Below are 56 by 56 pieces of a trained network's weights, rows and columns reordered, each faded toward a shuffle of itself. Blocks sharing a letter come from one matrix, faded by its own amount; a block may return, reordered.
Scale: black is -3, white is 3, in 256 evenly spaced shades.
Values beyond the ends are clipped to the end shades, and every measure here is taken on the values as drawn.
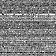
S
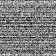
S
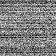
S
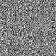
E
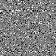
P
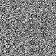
E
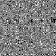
E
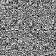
E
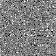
E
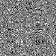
E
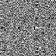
E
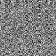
E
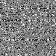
P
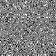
P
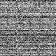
S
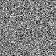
E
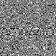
P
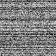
S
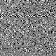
P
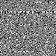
P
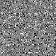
P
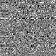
P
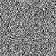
E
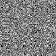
E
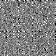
E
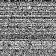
S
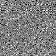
P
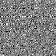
P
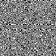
P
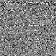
P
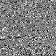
P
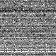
S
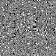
E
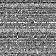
S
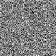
E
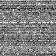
S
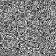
E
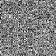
E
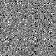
E
